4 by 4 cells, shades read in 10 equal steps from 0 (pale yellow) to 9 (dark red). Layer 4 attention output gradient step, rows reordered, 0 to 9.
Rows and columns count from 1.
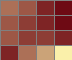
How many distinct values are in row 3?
3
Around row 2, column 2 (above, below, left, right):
6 7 6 8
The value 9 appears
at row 1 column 4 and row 2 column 4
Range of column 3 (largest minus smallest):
5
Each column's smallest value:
5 5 3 0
